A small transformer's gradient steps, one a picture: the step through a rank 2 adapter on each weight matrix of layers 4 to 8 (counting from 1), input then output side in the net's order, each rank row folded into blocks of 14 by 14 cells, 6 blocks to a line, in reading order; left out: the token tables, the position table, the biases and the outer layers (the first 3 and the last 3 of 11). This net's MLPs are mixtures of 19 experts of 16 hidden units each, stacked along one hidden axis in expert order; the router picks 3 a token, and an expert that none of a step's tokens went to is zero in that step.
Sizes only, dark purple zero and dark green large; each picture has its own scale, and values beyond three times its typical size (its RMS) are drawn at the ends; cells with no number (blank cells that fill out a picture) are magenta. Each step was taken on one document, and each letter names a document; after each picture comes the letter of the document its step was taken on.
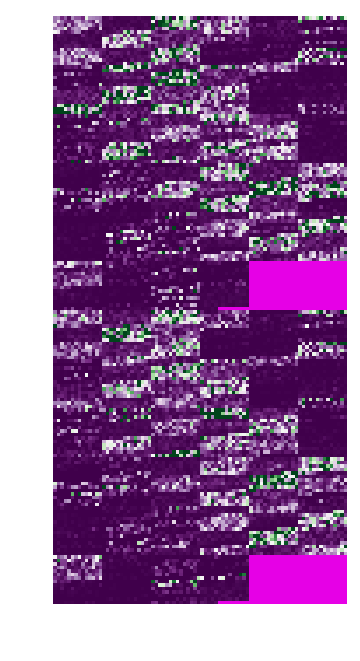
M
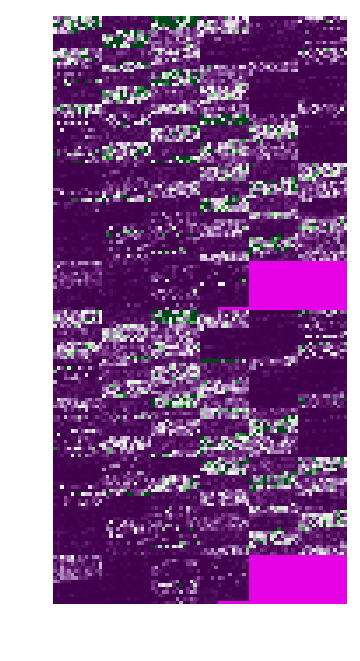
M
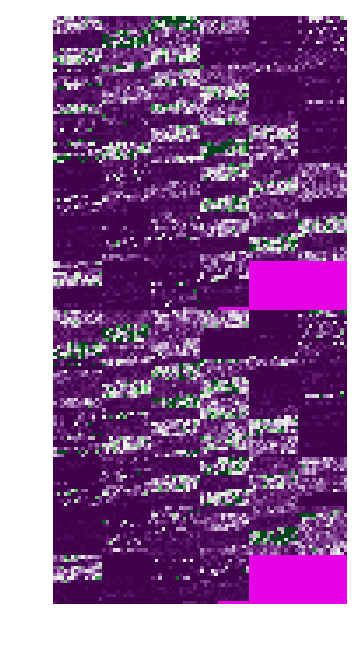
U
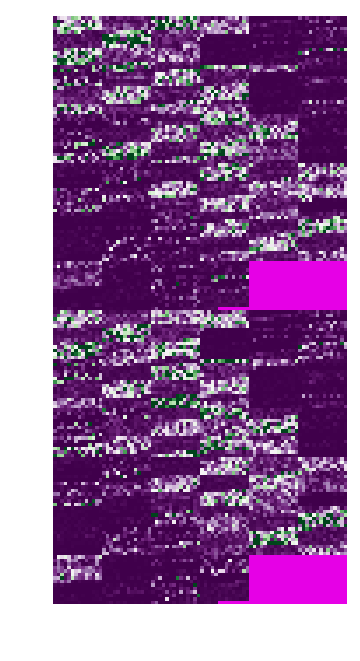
U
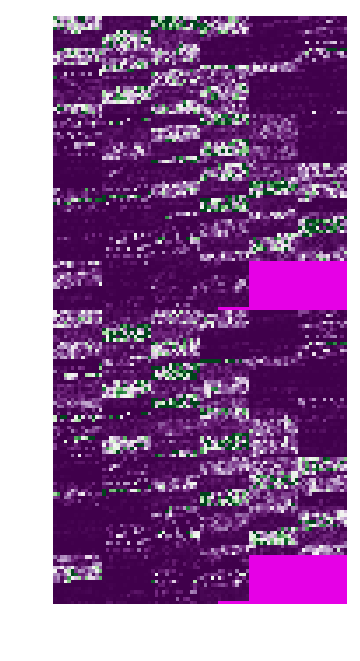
M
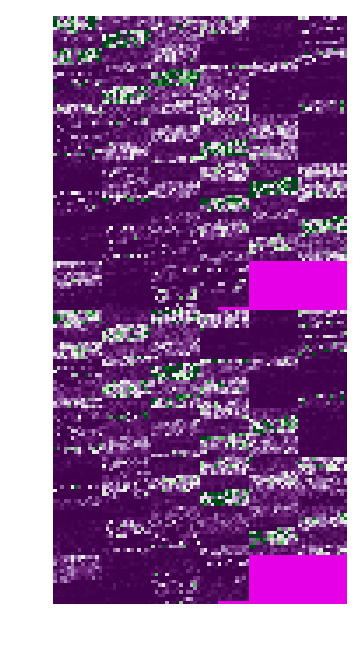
M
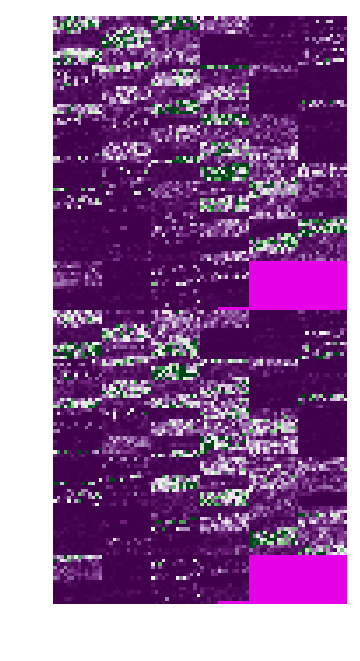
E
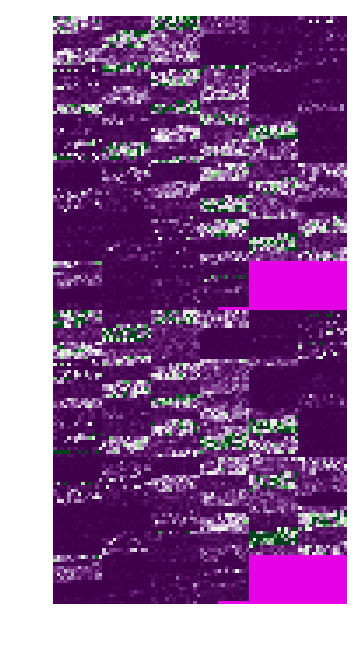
U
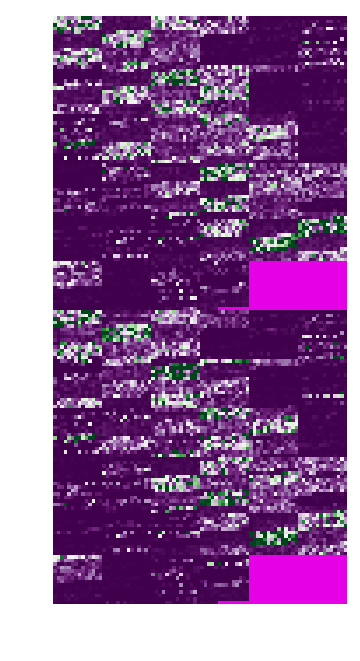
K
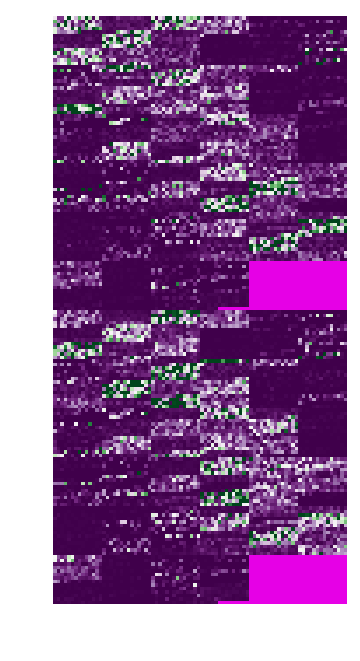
E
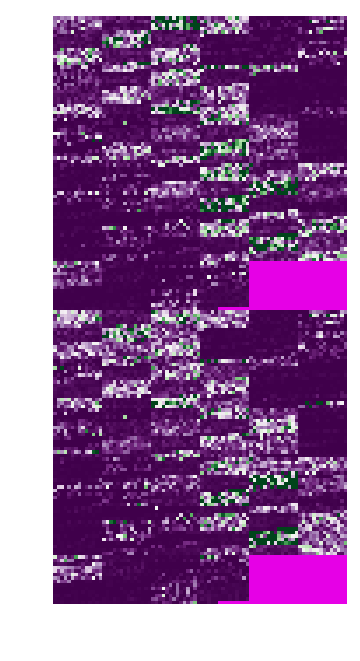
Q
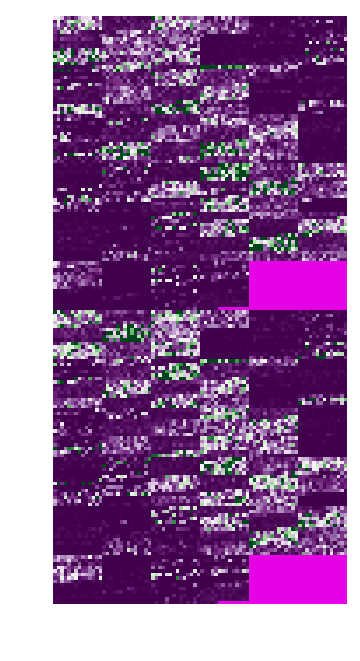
E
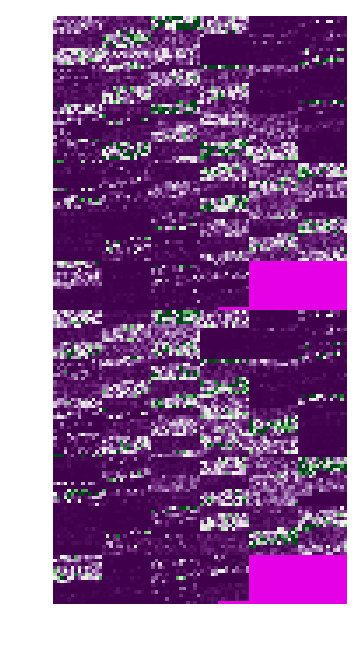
E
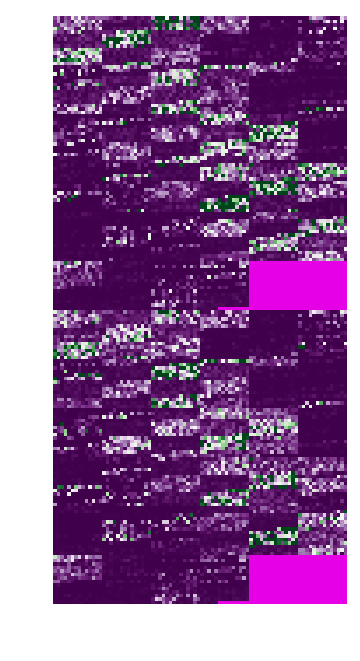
Q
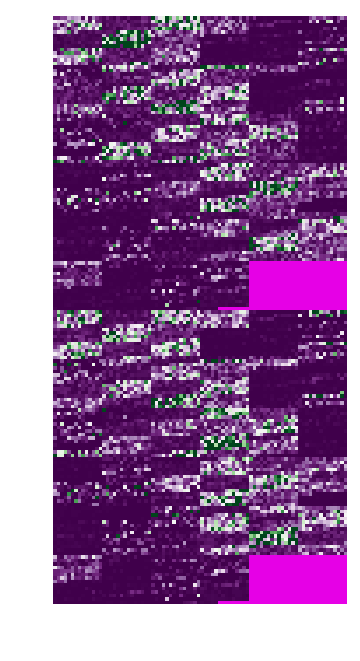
U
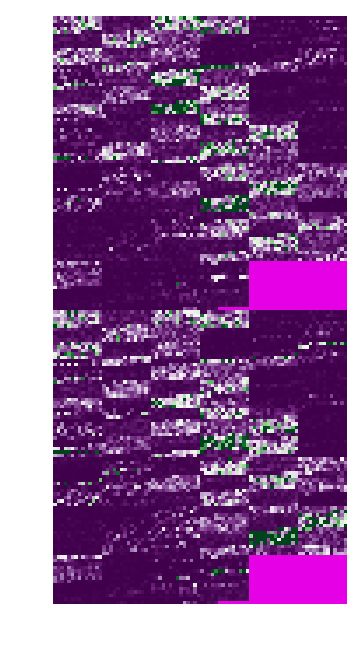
U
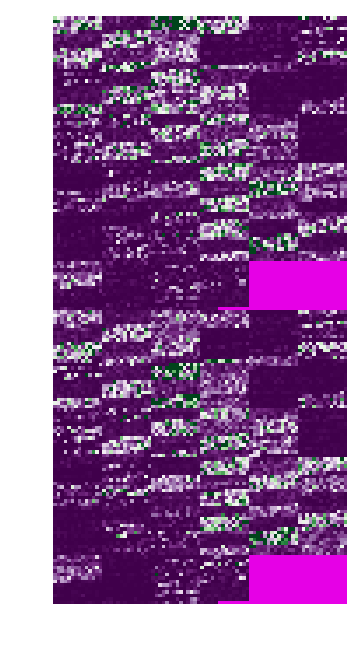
M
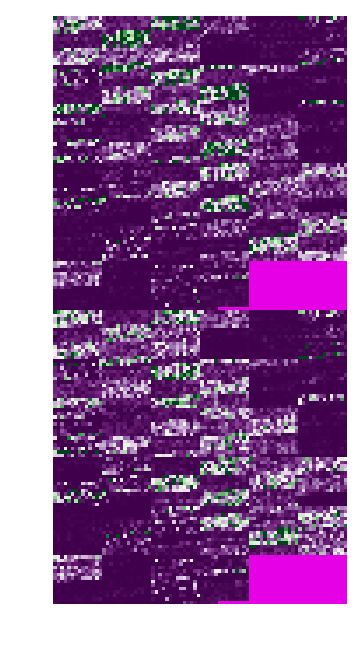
U
